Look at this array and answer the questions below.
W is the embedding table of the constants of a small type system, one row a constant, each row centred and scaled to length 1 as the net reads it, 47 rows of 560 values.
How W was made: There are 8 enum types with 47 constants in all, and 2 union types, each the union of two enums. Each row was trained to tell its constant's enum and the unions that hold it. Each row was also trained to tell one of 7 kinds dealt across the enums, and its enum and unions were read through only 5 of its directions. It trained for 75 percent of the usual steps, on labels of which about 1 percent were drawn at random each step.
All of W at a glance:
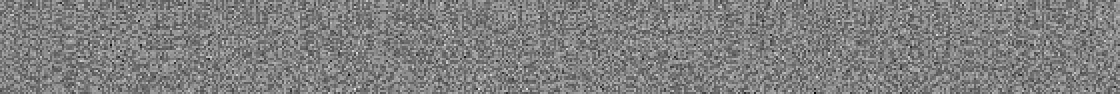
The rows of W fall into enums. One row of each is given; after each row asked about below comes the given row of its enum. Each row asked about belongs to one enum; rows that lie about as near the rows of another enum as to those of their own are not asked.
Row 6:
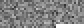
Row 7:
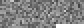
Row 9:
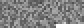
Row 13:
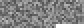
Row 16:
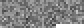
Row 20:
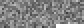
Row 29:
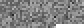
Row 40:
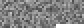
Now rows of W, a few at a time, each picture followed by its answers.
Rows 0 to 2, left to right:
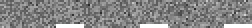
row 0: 6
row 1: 13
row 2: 29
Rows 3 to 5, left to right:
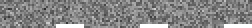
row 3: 6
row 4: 13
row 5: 20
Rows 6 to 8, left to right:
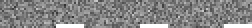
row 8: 13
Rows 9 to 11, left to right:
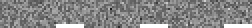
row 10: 7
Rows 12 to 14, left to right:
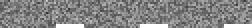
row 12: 29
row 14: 29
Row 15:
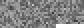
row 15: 20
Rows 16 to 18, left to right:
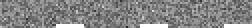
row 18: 7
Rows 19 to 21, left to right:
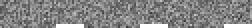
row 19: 29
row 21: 20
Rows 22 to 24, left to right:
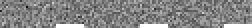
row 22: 40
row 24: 13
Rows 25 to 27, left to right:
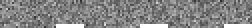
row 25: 20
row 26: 7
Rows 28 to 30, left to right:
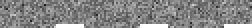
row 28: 13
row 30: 20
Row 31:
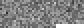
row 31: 7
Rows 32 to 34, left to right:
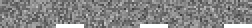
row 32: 29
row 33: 40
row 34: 20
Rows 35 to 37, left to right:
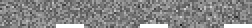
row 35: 7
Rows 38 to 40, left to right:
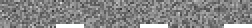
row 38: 6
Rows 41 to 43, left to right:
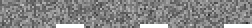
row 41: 7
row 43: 29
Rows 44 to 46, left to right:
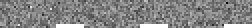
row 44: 40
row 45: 13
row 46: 40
